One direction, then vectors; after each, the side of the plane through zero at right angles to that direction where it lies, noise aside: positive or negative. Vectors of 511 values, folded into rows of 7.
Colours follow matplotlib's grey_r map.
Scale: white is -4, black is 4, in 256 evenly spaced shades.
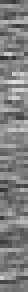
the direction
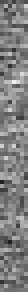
positive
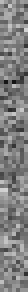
negative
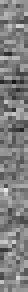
negative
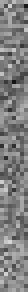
negative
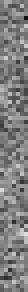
negative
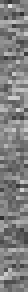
positive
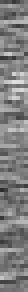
positive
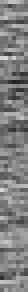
negative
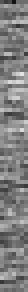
positive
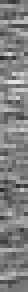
positive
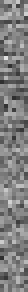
negative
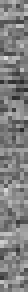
negative
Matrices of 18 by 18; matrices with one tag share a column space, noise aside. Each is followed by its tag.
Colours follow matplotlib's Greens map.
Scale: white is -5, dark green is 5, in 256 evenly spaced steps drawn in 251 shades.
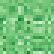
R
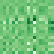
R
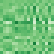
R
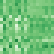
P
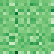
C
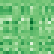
R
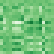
R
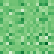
C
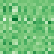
R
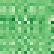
R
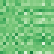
C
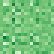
C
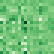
R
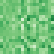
P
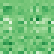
R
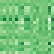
R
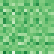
C
